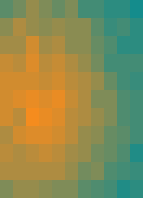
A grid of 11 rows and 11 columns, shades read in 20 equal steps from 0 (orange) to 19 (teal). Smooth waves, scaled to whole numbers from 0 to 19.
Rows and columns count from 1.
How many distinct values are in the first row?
8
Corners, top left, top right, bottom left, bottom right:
13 19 10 17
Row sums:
147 119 108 90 78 68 69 78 95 104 132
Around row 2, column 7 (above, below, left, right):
15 9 9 13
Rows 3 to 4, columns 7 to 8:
9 12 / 8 11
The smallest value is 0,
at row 7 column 3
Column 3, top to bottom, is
8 8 3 2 3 1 0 2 5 6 8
